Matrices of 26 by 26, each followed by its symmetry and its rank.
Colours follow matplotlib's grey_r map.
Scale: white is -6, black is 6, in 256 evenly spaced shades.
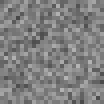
symmetric, full rank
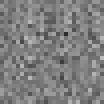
neither, rank five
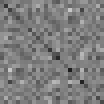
symmetric, rank five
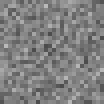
symmetric, full rank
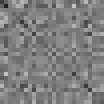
symmetric, rank three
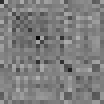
symmetric, rank five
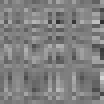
neither, rank two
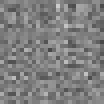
neither, rank five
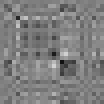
symmetric, rank three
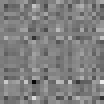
neither, rank two
